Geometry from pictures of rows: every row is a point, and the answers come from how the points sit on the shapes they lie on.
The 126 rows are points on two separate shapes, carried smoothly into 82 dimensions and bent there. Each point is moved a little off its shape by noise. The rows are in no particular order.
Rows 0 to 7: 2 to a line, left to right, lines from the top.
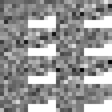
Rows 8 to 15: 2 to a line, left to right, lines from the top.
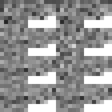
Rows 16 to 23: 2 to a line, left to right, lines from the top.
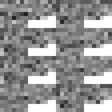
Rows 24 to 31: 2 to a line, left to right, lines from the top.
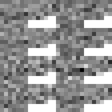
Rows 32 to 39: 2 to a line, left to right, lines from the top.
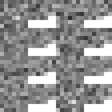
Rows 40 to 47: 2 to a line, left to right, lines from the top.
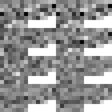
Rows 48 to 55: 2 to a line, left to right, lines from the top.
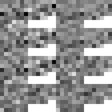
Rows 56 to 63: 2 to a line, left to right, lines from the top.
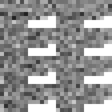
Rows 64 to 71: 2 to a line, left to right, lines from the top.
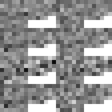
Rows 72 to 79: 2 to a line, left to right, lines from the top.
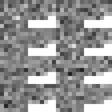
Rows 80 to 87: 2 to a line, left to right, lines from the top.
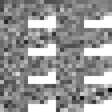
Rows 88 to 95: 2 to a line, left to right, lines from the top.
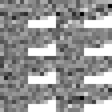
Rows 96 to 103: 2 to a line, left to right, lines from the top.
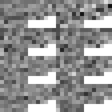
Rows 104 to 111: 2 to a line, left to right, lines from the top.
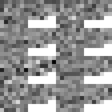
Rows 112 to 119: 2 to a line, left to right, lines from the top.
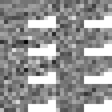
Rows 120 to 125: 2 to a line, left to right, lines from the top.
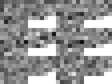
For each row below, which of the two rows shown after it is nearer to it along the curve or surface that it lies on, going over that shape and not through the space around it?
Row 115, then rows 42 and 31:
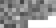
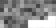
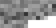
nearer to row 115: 31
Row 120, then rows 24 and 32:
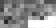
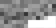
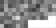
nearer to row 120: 24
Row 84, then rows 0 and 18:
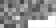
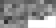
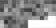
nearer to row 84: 18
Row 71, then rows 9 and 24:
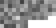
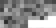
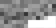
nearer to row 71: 24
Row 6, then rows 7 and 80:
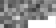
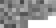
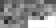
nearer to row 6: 7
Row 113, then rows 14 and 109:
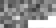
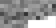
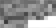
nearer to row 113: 14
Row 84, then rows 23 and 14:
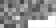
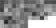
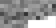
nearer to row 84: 14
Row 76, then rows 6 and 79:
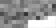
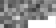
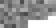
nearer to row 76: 79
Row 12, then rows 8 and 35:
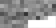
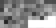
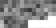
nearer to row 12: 8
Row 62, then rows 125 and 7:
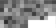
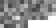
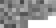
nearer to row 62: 125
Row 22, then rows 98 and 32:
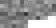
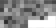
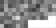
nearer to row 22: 32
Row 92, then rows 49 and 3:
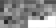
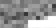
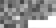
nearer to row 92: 49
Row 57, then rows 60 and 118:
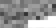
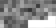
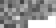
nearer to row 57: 118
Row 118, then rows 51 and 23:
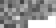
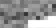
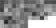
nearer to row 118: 51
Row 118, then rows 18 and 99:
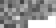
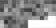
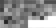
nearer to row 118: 18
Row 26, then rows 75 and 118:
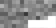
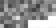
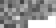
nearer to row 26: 118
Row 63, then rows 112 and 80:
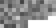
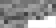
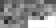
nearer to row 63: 112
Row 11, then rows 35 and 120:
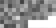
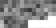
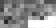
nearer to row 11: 35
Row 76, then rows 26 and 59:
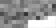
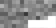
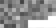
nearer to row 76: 26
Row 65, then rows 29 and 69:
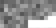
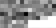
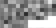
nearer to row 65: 69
